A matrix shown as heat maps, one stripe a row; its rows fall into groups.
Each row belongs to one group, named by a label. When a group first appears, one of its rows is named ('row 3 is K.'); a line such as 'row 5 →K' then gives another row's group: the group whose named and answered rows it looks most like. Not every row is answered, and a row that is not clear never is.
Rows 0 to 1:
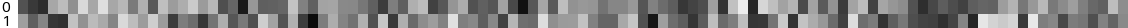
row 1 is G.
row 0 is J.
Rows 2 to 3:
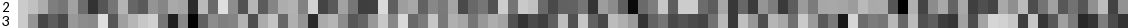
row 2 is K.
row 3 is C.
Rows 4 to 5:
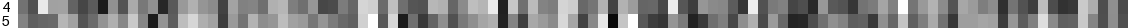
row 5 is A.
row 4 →A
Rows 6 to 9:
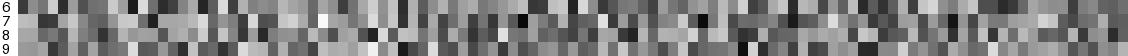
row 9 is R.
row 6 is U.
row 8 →K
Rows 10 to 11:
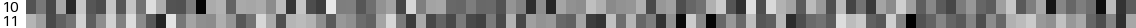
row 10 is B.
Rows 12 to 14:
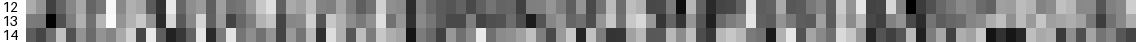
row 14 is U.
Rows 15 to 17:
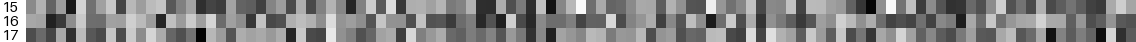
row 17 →B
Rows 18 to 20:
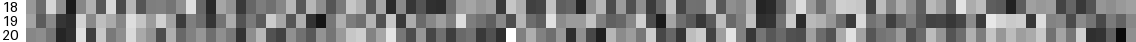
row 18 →U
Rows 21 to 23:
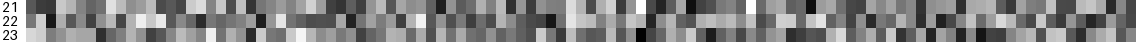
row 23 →K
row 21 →A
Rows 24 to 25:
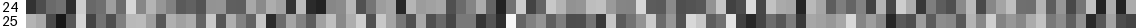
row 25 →K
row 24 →B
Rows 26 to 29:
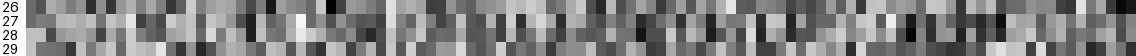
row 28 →K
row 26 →A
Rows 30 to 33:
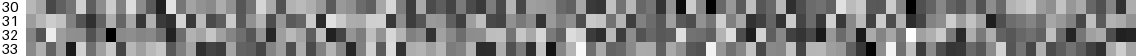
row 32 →A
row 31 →U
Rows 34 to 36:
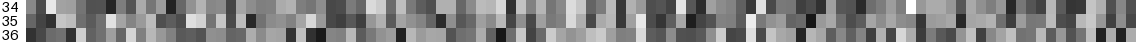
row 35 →A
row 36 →B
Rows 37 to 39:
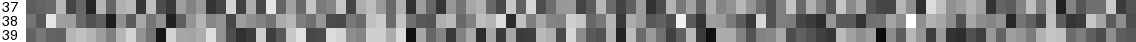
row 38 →A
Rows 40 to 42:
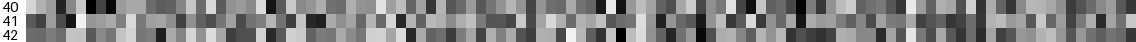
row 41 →G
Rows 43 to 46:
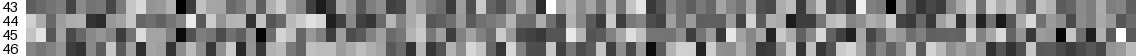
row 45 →C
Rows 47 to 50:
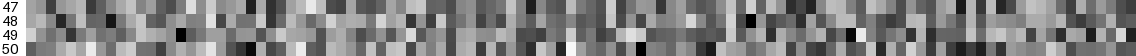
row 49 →C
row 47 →K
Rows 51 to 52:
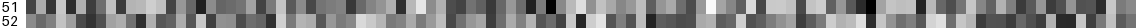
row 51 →B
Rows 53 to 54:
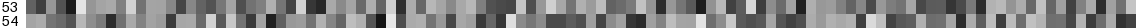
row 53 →G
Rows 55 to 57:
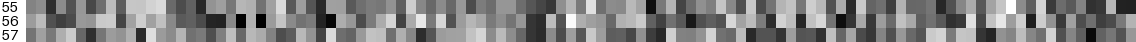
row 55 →B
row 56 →C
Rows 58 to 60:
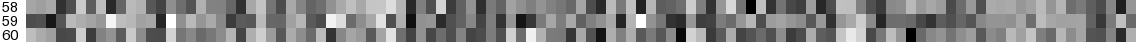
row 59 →J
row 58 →R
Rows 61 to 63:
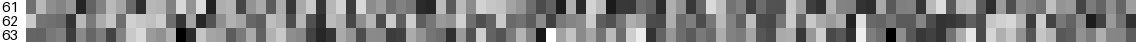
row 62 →G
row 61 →U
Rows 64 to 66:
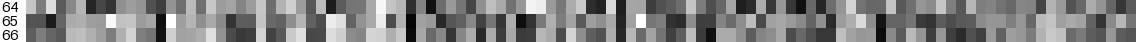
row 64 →A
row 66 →J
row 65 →J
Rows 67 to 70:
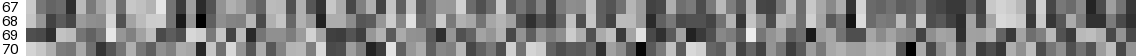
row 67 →G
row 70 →K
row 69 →A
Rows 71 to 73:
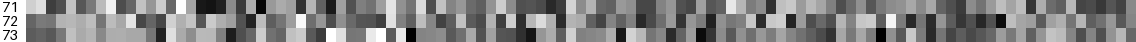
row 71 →C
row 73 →J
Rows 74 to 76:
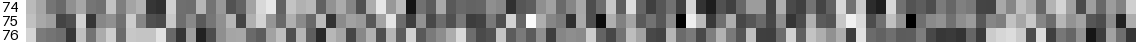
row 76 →G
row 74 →R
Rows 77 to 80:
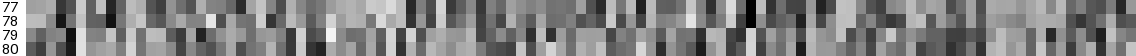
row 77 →R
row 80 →G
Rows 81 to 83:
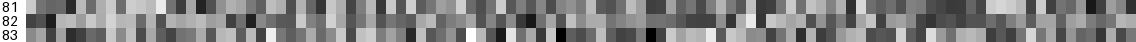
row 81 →G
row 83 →U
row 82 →J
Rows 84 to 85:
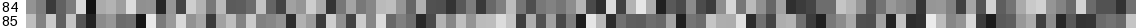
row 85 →U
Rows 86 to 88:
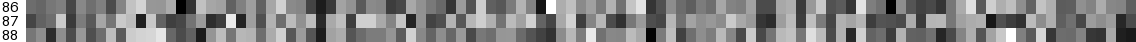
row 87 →U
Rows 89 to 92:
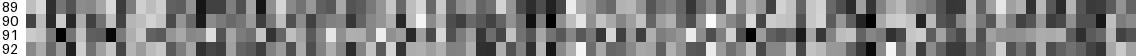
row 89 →C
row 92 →G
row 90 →B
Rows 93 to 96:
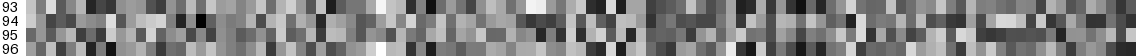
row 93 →A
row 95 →U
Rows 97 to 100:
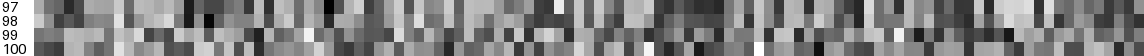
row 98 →C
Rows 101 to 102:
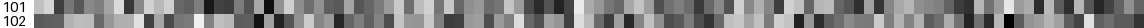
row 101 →C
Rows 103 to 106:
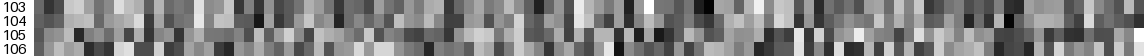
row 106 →U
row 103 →J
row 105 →U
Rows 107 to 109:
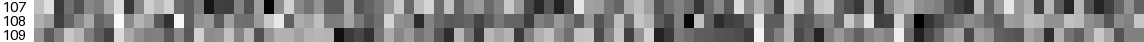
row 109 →A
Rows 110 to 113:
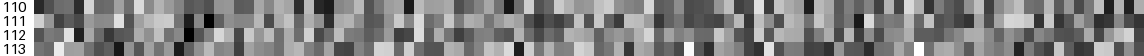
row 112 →B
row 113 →A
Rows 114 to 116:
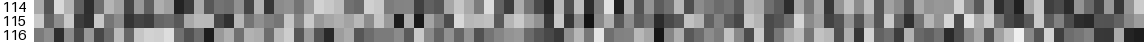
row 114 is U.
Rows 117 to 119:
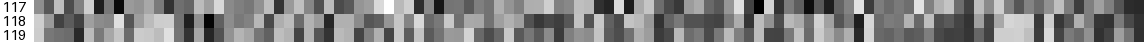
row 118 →C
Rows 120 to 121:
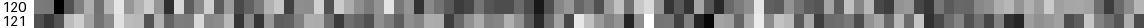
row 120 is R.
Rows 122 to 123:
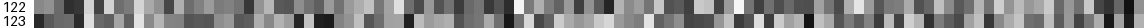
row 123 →B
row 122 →R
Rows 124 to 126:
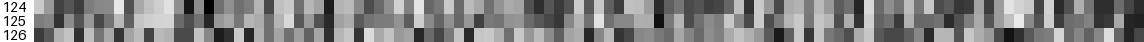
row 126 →U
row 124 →C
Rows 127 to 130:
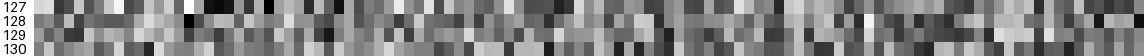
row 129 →G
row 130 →U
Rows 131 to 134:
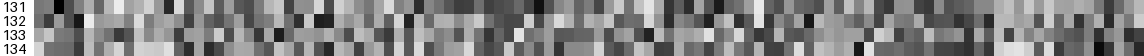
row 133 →K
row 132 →G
